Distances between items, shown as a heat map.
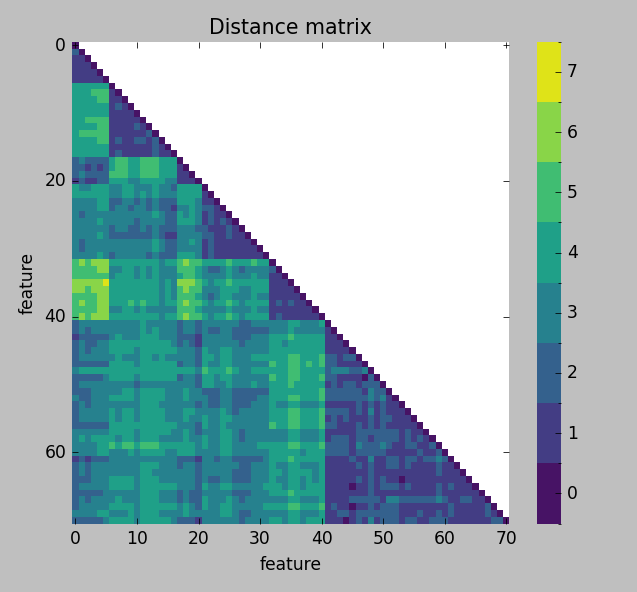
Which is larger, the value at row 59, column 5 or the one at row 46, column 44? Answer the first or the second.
the first
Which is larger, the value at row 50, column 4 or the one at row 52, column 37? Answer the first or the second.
the second
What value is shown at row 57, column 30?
3
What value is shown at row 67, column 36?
4
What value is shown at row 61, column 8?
3
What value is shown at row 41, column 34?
3
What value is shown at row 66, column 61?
1
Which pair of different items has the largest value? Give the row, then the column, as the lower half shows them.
35, 5
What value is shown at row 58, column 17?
3
